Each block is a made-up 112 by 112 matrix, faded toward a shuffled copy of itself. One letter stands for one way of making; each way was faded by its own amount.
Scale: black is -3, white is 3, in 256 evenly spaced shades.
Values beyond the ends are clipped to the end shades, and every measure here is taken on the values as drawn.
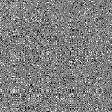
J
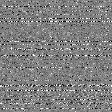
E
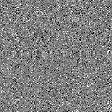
J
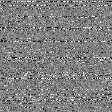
E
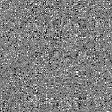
J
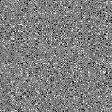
J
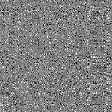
J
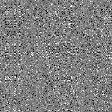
J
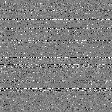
E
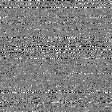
E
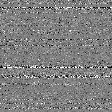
E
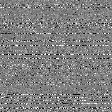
E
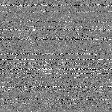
E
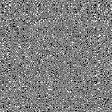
J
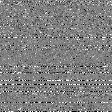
E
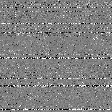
E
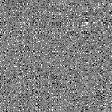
J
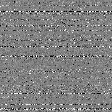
E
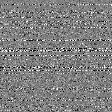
E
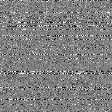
E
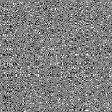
J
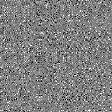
J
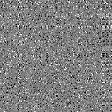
J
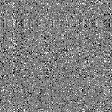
J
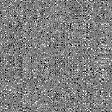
J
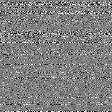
E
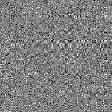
J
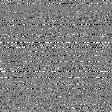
E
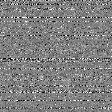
E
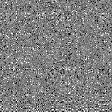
J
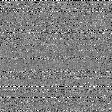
E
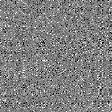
J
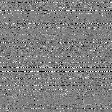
E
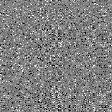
J
